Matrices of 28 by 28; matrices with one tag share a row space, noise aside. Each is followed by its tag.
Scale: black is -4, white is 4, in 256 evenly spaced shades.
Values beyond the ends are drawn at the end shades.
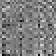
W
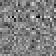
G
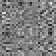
W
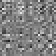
W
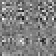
W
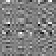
W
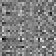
W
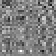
W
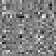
W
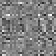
W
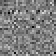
G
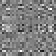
W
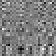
W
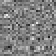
G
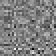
G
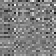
G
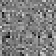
W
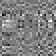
W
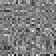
G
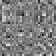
W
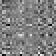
W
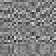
G
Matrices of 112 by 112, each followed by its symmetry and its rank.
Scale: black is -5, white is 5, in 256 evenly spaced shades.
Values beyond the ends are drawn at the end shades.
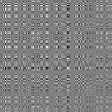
symmetric, rank two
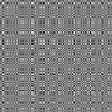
symmetric, rank two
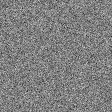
neither, full rank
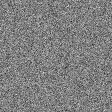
neither, full rank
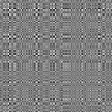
symmetric, rank two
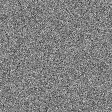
neither, full rank
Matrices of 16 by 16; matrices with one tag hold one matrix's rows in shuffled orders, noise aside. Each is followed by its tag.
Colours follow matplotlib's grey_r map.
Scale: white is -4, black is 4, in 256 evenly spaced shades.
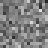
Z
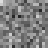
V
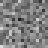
V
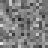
V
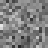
V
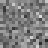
Z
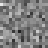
V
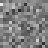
V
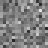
Z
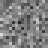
V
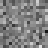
Z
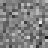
Z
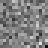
Z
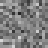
V
